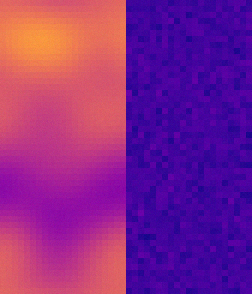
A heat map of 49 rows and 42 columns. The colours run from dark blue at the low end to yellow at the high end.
It is made of 1 by 2 panels. Panel 1,1: middling, smooth, strong in contrast. Panel 1,2: very low, fine-grained, faint in contrast.
